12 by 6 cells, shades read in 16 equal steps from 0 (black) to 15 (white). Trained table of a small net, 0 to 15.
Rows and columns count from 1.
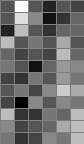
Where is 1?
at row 2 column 4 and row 6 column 3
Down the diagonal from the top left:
5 13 5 5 11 8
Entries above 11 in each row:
1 1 0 0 0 0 0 1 0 0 0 0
